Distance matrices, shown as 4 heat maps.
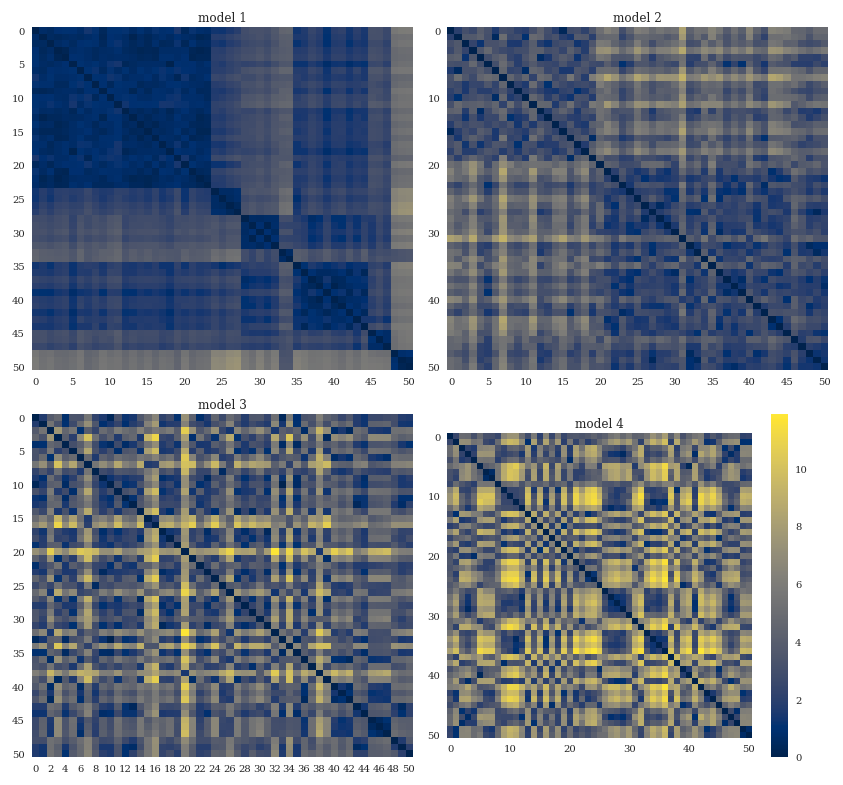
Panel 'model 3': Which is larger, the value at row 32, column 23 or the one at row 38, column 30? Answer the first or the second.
the first
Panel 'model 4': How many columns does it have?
51
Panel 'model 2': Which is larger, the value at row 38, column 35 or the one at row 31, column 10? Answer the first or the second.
the second
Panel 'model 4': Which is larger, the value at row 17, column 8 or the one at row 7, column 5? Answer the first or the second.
the second
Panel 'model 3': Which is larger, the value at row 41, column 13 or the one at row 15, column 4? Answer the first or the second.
the second
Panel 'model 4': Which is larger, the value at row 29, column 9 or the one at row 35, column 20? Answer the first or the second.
the second
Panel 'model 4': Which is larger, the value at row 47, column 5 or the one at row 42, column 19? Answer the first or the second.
the first
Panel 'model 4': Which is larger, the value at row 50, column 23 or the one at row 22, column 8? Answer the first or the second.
the second
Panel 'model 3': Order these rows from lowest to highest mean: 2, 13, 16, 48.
13, 48, 2, 16
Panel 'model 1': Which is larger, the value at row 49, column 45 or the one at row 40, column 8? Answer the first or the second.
the first
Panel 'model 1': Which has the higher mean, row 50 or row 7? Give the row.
50
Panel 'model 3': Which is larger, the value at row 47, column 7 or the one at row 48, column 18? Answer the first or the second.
the first
